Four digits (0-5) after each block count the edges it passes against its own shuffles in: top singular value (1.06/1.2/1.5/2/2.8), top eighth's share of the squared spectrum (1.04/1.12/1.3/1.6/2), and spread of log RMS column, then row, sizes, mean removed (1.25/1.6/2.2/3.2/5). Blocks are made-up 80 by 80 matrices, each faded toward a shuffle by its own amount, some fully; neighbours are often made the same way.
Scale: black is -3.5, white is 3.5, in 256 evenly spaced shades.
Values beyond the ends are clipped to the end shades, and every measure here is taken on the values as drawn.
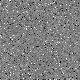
2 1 0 0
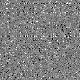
4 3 1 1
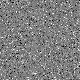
0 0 0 0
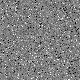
1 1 0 0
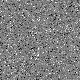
0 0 0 0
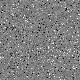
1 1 0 0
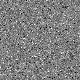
0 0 0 0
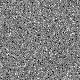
0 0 0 0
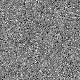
0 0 0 0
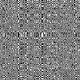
5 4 3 3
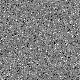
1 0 0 0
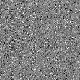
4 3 1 1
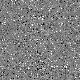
1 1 1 2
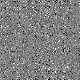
2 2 2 2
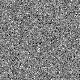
0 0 1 0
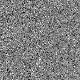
0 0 2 0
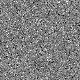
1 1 1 0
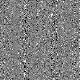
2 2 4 0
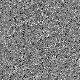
1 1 2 0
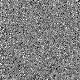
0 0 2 0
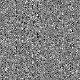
1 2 3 0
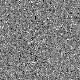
0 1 2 0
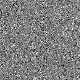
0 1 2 0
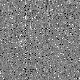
3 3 1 1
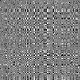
5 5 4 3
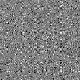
4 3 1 2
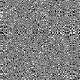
4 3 2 2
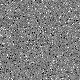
2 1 0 0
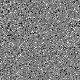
3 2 0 0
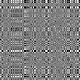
5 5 4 4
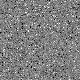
2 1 0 0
